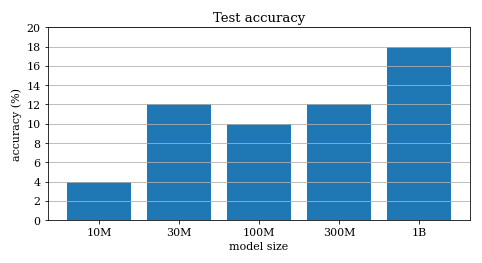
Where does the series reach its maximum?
1B
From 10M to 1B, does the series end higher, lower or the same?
higher
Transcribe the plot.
Title: Test accuracy
x-axis: model size, ticks 10M 30M 100M 300M 1B
y-axis: accuracy (%), ticks 0 2 4 6 8 10 12 14 16 18 20
Values:
4 12 10 12 18
